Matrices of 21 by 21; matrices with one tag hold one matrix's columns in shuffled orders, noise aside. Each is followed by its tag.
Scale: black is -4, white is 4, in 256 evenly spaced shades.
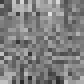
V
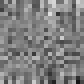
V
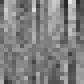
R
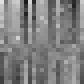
R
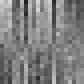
R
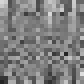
V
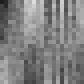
R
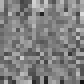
V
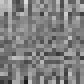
V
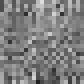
V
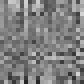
V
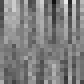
R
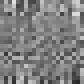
V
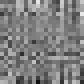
V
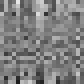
V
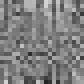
V
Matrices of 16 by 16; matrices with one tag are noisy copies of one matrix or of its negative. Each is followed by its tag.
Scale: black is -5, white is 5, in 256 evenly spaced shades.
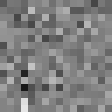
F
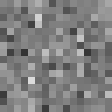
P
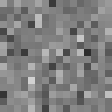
P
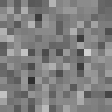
P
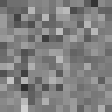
F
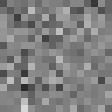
F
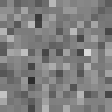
P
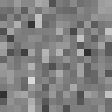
P
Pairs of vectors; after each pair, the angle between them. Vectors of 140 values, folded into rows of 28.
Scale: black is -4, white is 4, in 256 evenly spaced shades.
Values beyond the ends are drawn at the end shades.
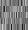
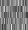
nearly opposite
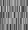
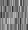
partly aligned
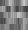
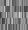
partly aligned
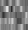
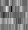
nearly parallel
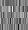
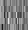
orthogonal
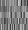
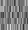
partly opposed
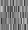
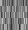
orthogonal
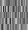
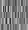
nearly parallel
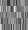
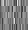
orthogonal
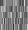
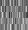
orthogonal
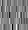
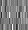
nearly opposite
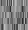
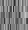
orthogonal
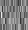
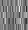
partly opposed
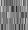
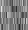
nearly parallel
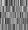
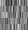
partly aligned
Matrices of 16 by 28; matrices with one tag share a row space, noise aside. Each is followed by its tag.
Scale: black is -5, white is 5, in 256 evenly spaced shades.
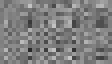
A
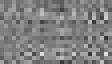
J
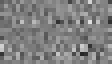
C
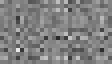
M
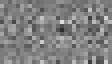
J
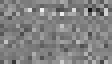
J
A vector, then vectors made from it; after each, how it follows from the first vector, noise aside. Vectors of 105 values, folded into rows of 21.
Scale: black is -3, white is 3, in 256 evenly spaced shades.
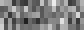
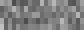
shrunk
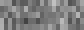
shrunk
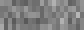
shrunk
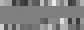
partly zeroed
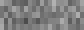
shrunk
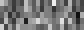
sign-scrambled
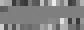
partly zeroed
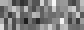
copied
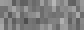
shrunk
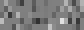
partly zeroed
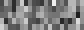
sign-scrambled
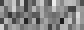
sign-scrambled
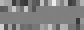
partly zeroed
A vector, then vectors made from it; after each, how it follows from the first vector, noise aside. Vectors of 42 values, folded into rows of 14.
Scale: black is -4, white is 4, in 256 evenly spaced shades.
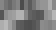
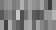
sign-scrambled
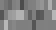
partly zeroed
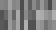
sign-scrambled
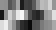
scaled up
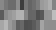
copied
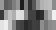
scaled up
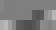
partly zeroed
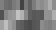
copied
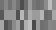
sign-scrambled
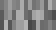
sign-scrambled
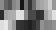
scaled up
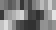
scaled up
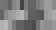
copied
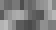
copied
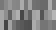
sign-scrambled
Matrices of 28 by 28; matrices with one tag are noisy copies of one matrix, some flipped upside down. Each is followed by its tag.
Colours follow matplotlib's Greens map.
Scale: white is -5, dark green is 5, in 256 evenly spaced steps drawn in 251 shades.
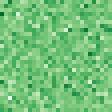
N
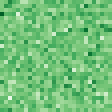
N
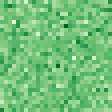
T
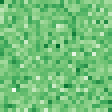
T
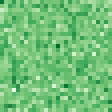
T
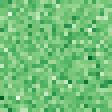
N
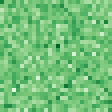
T
